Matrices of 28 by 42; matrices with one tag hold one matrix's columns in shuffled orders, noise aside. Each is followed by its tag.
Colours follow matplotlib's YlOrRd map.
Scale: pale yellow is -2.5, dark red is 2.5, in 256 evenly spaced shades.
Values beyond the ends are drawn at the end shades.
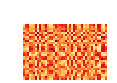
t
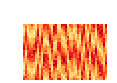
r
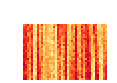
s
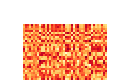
t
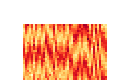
r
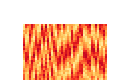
r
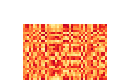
t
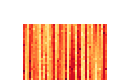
s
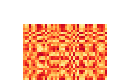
t
